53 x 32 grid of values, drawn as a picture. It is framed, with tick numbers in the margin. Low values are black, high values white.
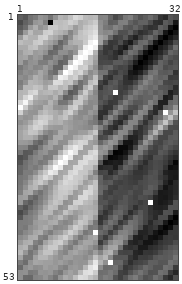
A vertical seam about 50% of the way across splits the table, and the left part is higher. Six lone cells stand out: five far higher and one far lower than their neighbours. On average the colour sits 50% of the way up the scale.
